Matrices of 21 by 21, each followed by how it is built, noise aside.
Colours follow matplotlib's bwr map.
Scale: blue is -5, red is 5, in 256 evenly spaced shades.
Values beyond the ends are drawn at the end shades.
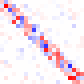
banded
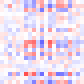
low rank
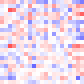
low rank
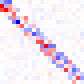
banded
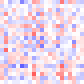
low rank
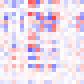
low rank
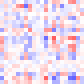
low rank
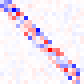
banded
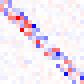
banded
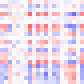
low rank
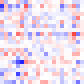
low rank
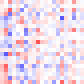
low rank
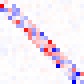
banded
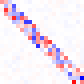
banded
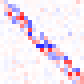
banded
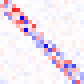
banded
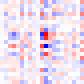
low rank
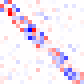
banded
